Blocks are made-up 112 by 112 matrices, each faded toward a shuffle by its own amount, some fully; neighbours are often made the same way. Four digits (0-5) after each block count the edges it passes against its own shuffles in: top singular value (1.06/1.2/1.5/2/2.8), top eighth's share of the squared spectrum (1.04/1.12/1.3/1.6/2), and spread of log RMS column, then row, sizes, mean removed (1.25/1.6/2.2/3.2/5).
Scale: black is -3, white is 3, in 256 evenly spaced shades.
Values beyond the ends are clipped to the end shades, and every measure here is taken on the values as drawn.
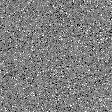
0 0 0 0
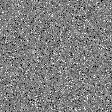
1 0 1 0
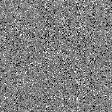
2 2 3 2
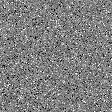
0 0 0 0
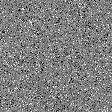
0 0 0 0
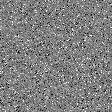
0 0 0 0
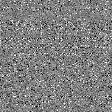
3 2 0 3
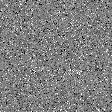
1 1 0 1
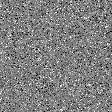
1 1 0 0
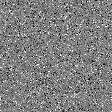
1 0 0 1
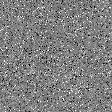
1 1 0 1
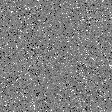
1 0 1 0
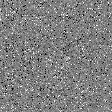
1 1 1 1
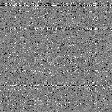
4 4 1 3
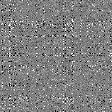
2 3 3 4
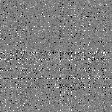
2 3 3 3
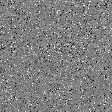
1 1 1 1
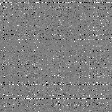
3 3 2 3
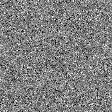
0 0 0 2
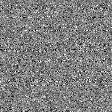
1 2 0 3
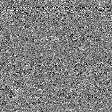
1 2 0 3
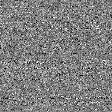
1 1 0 3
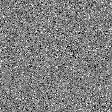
0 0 0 2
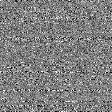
1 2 0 4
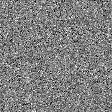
0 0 0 1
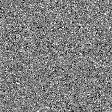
0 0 0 1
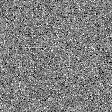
0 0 0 1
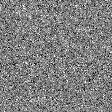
0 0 0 2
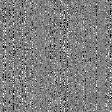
2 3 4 0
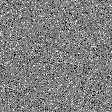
1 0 0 0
